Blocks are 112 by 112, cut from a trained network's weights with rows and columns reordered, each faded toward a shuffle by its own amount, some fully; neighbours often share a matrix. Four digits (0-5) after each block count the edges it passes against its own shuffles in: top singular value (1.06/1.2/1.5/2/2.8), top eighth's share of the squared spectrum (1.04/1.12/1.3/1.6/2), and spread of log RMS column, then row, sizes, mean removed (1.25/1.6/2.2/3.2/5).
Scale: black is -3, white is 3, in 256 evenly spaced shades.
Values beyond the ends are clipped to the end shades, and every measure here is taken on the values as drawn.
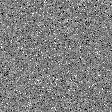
0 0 0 0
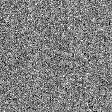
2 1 0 0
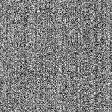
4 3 1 1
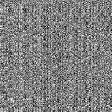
4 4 1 2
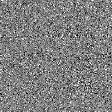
3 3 1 2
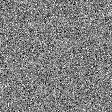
1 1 0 0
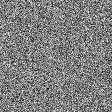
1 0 0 0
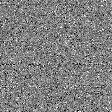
2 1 0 1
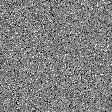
0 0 0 0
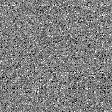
3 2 0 1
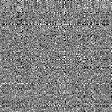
4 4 2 3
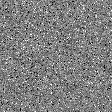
0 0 0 0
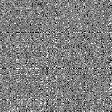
4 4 2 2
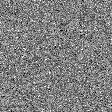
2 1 0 0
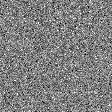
2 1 0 1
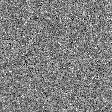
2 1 0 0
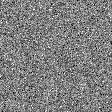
0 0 0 0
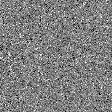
2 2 1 1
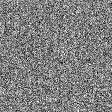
1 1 0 0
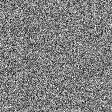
1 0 0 0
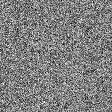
1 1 0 0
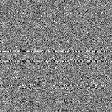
4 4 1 3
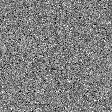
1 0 0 0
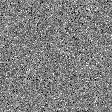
1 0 0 0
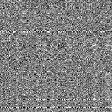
4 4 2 3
